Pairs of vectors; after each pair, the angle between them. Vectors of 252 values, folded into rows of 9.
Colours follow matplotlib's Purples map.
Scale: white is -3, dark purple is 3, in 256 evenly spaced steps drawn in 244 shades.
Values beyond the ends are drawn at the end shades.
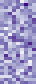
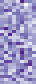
nearly opposite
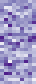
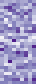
nearly opposite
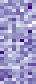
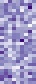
nearly parallel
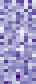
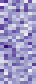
orthogonal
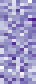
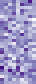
nearly opposite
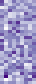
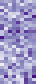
partly aligned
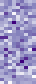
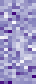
nearly opposite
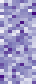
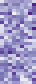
partly aligned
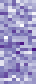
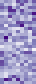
nearly opposite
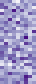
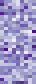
partly aligned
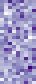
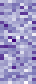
orthogonal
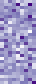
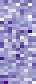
nearly opposite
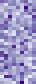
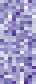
nearly opposite
